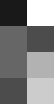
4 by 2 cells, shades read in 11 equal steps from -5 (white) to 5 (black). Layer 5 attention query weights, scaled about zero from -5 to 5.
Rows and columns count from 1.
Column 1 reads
4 1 1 2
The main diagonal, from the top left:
4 2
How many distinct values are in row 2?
2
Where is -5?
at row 1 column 2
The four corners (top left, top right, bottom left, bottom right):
4 -5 2 -3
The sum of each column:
8 -8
